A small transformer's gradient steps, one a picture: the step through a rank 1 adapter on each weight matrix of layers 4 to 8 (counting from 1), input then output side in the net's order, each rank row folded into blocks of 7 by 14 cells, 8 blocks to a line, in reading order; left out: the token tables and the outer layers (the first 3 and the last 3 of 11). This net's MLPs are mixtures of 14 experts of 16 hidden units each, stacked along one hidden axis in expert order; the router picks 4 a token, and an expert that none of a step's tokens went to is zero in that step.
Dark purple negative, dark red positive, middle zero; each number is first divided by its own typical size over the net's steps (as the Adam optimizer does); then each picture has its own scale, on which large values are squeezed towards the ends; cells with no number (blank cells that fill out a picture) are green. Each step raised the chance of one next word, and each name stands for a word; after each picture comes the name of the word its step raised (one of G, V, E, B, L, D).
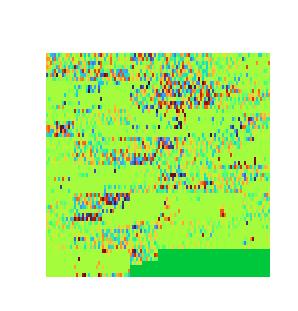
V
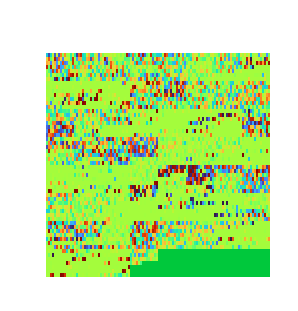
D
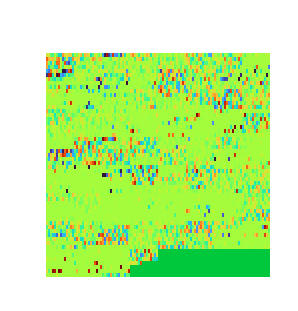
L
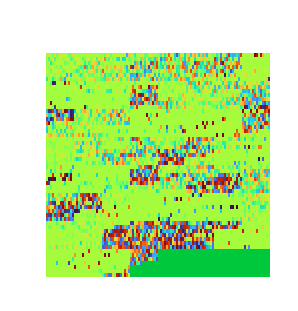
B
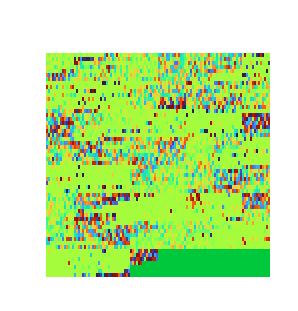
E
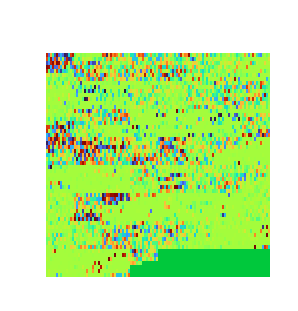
V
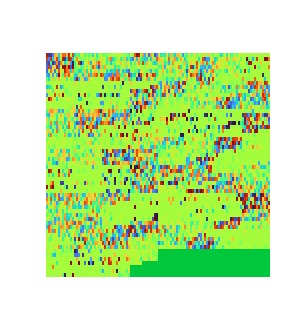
E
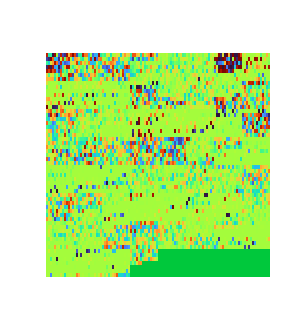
E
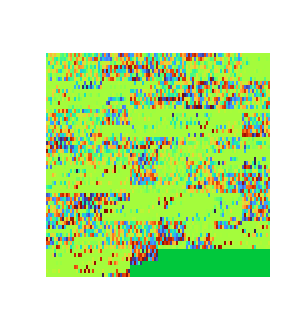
B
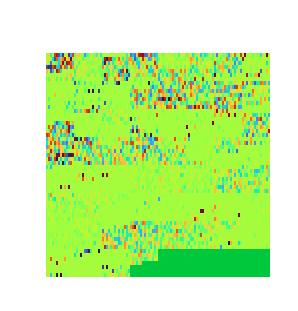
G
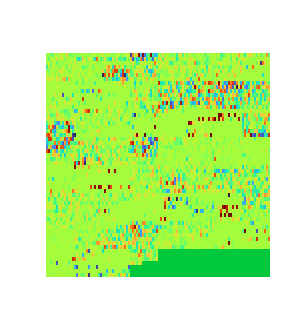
G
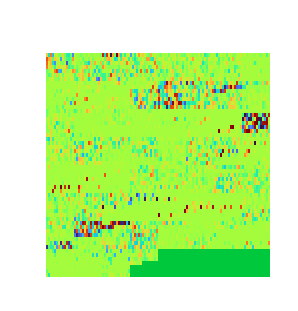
G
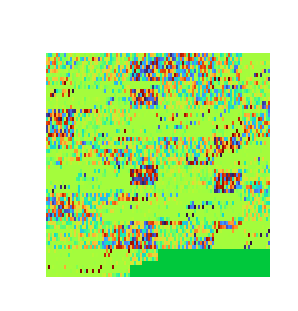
B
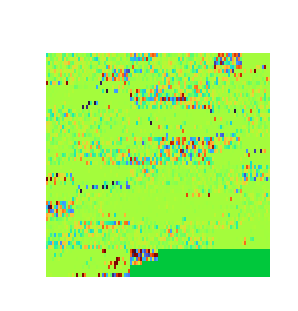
V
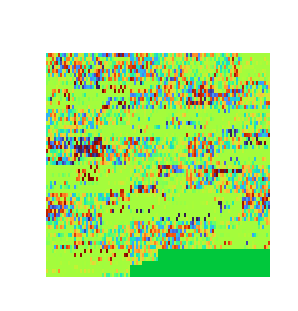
D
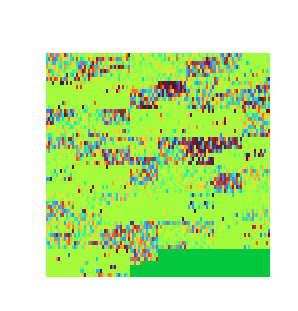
B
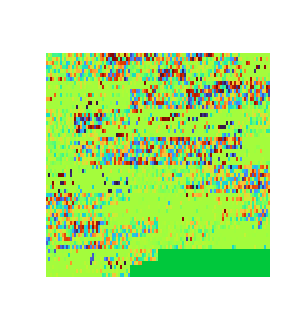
E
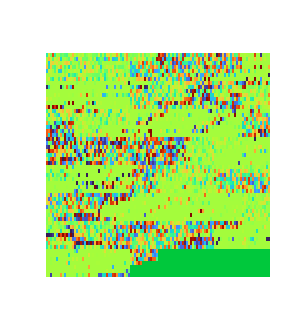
E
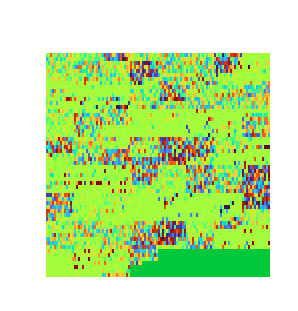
D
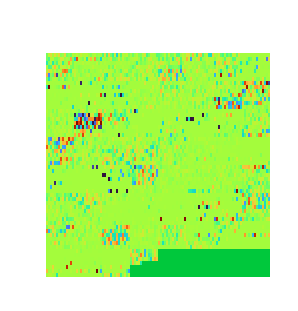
L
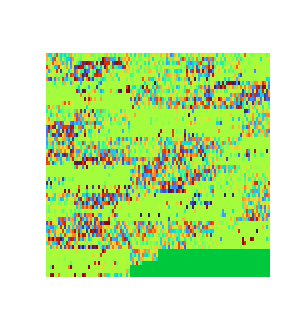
D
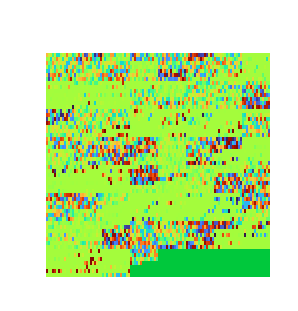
B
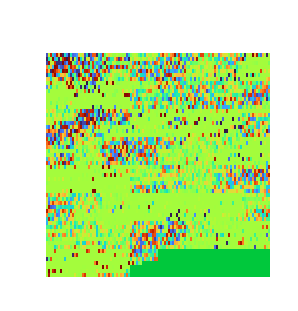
D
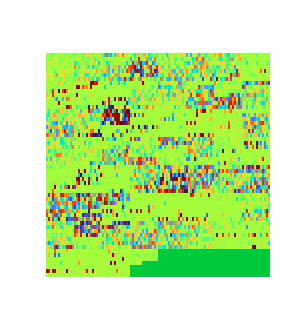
D
